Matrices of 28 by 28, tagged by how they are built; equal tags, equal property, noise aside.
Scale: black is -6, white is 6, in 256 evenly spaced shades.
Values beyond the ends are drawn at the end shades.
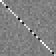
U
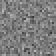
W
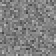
W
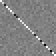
U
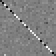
U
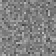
W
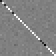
U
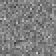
W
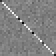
U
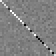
U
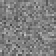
W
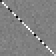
U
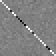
U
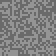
W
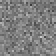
W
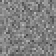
W
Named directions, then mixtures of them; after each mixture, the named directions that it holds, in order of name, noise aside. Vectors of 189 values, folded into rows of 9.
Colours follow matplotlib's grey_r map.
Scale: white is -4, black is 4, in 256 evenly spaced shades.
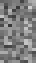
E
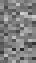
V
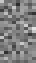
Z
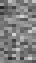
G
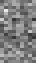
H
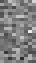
G, H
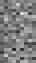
V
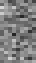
G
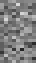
V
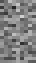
G, Z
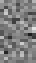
H, Z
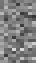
V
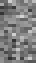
G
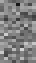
V, Z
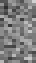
E, G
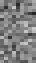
E, Z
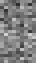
H, V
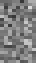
E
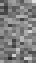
E, G
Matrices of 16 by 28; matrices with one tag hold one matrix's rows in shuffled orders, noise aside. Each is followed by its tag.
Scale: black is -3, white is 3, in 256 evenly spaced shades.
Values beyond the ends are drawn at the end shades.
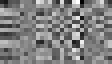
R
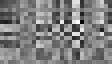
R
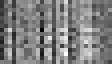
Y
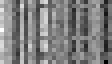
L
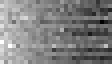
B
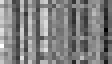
L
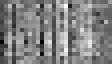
Y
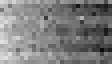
B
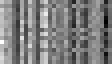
L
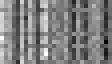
L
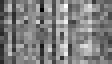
Y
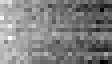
B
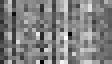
Y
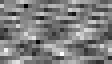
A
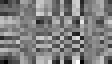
R
